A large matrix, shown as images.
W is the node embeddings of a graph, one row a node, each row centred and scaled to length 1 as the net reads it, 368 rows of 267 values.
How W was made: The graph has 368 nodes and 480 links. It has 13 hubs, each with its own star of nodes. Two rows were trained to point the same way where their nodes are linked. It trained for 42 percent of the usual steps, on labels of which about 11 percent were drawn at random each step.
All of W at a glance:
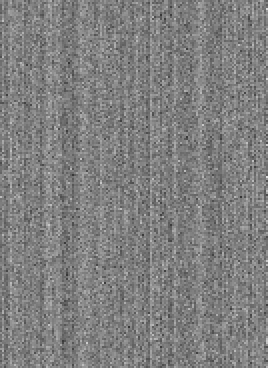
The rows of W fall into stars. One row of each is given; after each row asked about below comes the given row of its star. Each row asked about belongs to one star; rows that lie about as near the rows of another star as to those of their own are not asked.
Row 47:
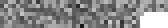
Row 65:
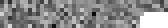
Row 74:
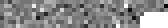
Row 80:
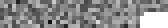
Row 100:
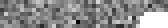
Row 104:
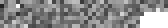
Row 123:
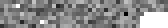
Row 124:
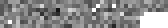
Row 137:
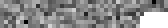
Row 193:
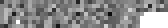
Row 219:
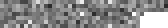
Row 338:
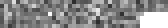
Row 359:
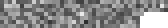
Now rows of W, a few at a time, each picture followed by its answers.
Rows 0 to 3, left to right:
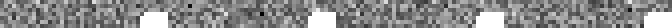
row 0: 359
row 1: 137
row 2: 104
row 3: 359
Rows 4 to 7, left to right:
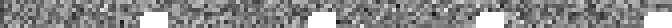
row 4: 47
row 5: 74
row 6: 104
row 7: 100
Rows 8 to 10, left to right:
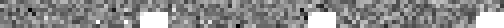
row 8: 80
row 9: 100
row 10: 74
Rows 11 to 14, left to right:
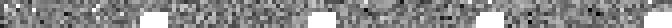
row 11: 124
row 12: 219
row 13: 74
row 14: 137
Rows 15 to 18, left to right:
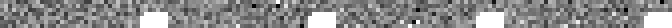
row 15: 80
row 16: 74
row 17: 80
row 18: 193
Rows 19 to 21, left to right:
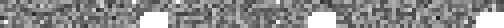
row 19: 74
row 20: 193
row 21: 65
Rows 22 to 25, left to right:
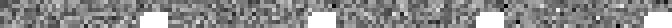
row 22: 65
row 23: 219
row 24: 47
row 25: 137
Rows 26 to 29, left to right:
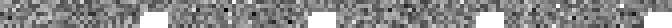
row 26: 74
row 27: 219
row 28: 193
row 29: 137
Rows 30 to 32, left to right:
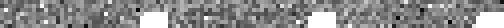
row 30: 359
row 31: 104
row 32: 137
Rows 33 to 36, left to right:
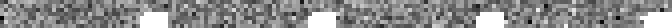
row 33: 137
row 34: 80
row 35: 65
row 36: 124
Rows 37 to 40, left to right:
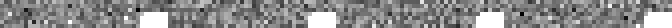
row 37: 65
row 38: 338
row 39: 219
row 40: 123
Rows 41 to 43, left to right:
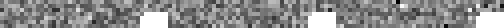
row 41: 359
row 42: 338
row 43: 104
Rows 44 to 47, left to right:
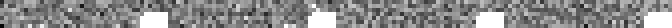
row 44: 193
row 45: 104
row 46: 124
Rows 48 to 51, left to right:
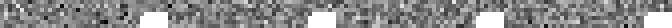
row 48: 123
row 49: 137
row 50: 193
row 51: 65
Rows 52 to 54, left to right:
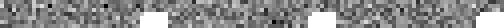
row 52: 124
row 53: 100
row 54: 123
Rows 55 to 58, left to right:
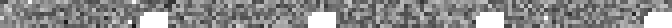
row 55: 74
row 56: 193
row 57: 338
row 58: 123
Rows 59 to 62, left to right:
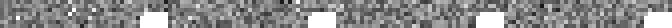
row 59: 338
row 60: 338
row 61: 65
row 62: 338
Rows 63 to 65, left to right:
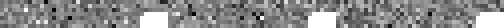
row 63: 219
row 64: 137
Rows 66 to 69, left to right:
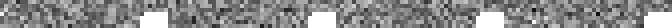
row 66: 100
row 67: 80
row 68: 137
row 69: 123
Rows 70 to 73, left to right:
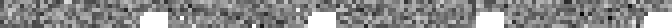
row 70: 338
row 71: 100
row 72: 100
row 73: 74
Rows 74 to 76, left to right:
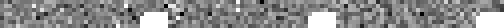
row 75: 124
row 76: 219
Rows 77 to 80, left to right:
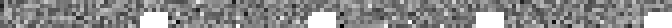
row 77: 359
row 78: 74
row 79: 193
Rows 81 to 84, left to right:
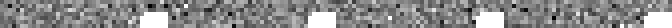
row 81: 104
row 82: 123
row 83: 100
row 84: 104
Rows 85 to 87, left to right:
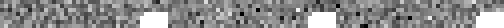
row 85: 124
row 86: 65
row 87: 137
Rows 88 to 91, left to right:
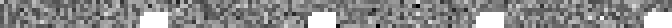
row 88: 80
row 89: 123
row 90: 65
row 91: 65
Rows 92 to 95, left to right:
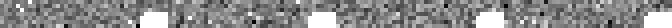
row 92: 123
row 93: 338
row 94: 74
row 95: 100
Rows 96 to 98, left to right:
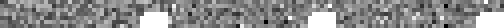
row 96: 104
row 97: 124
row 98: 104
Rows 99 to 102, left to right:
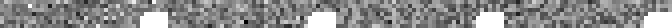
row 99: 74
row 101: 193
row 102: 74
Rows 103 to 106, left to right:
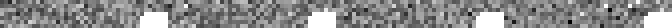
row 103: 100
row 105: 74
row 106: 74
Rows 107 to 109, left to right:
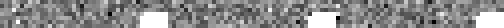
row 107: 193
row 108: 47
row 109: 124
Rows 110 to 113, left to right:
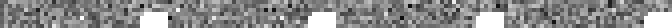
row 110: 338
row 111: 74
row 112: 193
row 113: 359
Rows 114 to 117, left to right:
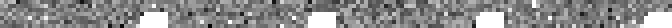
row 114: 80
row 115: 65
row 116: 359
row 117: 74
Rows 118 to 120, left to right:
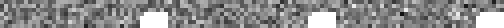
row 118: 65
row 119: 124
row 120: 124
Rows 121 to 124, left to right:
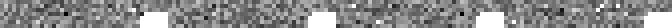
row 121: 80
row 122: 193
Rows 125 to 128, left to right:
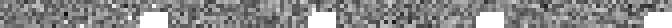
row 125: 80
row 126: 74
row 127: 137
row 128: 338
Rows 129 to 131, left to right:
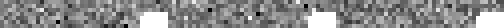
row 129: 359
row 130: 338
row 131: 123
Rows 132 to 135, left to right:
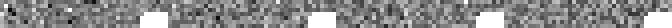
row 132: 124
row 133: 65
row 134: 104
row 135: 74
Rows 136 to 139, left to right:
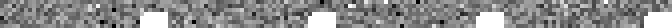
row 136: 47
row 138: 123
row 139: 137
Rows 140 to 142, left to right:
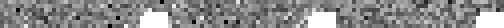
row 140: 104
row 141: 124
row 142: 104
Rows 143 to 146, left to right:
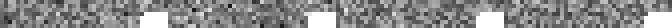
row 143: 104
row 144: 359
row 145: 47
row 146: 104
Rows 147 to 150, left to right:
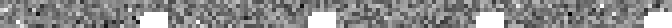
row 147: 100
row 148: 137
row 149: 124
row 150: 47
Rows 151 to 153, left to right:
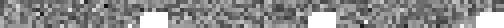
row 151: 124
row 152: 65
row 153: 219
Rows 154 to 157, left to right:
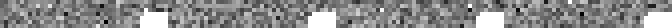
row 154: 47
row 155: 104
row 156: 359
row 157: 193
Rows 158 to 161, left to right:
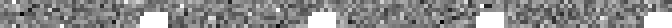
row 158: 137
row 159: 104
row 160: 47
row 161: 123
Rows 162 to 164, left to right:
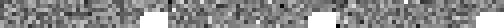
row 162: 74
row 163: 338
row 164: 124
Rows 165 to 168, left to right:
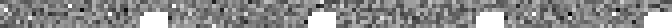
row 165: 80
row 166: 47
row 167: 359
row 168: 47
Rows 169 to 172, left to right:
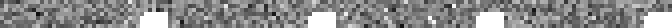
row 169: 219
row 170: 104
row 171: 137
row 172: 100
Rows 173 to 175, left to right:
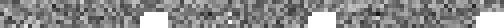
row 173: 74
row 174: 74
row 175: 137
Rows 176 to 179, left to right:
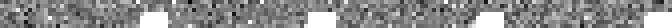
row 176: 137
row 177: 219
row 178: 74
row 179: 338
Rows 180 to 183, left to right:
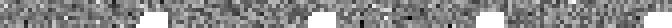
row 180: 137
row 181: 74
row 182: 137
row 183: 338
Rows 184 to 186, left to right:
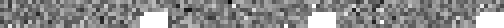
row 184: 80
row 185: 104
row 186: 359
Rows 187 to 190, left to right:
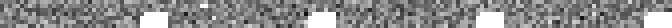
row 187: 123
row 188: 80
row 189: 74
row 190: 359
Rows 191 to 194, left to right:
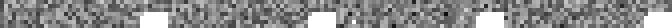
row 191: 338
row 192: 219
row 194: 193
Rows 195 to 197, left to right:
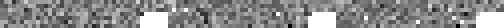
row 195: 74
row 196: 80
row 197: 80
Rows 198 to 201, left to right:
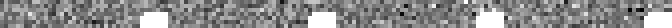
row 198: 219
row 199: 124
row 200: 47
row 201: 359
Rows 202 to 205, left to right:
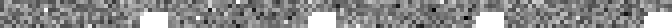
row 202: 219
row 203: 359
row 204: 100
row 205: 80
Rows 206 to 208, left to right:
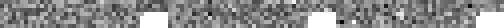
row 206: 65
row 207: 193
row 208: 47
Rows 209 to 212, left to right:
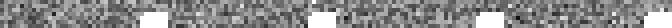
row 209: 338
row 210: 359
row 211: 65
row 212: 47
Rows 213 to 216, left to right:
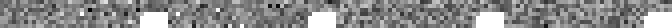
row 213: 65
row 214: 137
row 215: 193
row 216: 47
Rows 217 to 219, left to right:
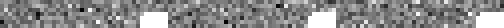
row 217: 80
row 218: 137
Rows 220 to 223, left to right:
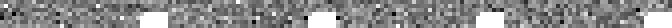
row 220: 124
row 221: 359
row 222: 124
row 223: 359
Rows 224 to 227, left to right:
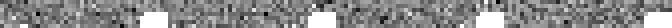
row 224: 100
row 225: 104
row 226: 104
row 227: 124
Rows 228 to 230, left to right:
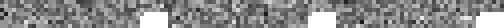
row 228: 359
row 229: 104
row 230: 80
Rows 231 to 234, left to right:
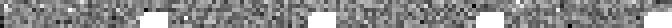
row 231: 124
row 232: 47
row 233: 338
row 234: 137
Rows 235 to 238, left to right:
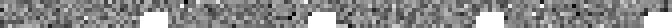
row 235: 80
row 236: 123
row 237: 104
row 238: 47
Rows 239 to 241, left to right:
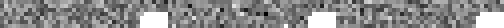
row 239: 193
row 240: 104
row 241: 100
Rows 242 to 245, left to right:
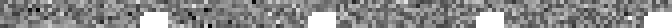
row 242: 123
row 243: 65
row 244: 124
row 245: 137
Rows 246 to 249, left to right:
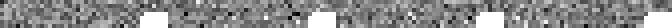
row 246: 65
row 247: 123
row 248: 104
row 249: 100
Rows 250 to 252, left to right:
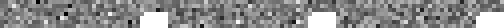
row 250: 47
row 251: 65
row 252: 65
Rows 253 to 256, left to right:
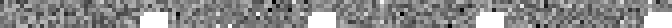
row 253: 359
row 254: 193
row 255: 47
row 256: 100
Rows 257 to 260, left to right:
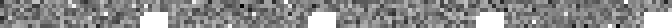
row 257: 359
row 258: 193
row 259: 124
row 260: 219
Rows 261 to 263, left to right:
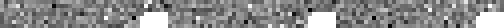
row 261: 104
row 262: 65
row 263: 80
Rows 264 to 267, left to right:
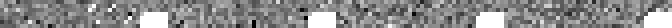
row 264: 80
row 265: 359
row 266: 74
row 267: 123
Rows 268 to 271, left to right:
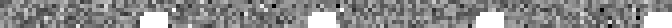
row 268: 47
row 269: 100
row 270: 74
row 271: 100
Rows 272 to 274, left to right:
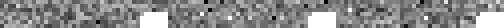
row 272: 100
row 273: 338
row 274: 359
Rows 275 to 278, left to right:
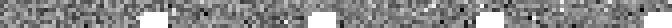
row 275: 47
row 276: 100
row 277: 47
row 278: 65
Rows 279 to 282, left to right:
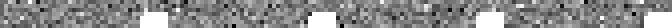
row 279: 338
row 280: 123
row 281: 47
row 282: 123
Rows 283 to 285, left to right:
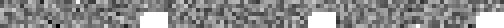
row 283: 193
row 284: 47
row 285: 80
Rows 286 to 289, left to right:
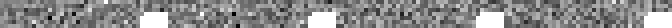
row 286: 65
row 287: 219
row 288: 193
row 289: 219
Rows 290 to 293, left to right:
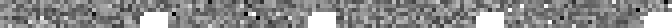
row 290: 123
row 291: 193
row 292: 359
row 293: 359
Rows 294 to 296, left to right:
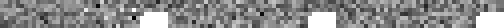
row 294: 104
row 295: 65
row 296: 123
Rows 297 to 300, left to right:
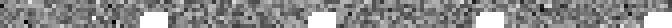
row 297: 137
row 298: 359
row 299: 193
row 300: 123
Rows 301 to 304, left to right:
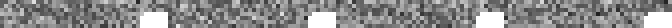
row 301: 100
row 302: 80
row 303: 100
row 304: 65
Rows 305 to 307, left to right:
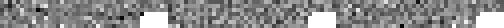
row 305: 123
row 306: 104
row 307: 123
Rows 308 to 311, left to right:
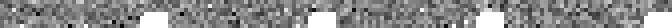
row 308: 100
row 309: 124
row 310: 104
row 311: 100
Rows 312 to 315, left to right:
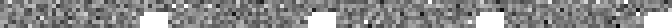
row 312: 193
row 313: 124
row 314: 219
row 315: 219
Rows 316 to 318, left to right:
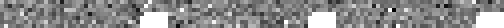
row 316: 104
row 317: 359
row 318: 137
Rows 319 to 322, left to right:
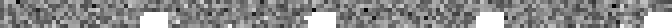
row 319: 338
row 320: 124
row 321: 193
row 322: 137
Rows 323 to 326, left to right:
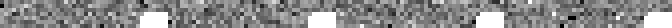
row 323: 193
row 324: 338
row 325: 100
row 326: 193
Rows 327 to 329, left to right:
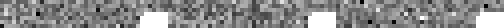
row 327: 100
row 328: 359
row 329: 338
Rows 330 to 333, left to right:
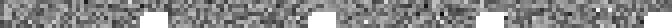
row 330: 338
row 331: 47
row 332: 137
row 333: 65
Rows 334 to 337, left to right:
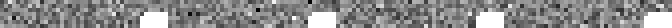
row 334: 47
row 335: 65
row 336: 123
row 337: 65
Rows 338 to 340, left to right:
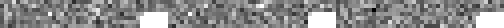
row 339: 47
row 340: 338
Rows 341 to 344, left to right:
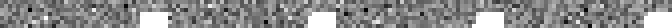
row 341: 80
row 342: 124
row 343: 219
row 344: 47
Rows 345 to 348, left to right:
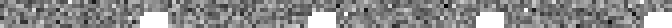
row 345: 124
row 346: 74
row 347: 137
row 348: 123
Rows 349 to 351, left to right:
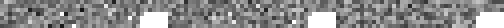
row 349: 80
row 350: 80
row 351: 104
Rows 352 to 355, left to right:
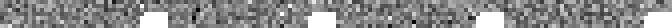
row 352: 104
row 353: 219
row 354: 100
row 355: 47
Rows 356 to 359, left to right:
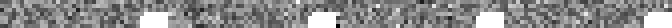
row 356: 193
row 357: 100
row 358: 124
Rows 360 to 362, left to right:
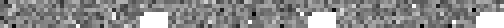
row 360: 104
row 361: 219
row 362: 359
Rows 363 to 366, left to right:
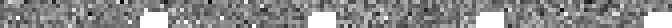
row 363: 338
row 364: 100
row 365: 219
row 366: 80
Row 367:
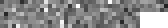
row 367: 359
